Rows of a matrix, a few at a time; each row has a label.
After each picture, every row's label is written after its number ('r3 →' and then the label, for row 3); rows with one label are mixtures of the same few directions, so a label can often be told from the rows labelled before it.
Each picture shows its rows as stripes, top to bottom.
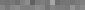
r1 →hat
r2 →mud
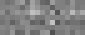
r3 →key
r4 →hat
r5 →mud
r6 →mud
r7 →hat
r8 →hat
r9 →key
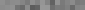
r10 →hat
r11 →key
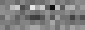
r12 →hat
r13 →hat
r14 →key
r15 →mud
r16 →hat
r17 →mud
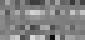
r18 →mud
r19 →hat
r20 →mud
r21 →mud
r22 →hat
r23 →key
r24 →mud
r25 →hat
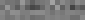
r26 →hat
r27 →mud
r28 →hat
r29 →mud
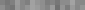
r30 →mud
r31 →mud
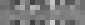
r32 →hat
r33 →key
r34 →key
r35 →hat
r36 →hat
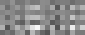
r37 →key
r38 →mud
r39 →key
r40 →mud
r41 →key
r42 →mud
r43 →key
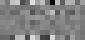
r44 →hat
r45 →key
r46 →hat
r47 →mud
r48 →key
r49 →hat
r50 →key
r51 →key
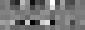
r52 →hat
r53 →hat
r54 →key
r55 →hat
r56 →key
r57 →mud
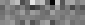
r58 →hat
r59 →mud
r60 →key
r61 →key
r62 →key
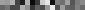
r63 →key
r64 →hat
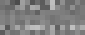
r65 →hat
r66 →key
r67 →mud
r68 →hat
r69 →key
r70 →mud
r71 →hat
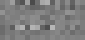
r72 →key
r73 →mud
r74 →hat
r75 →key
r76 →hat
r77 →key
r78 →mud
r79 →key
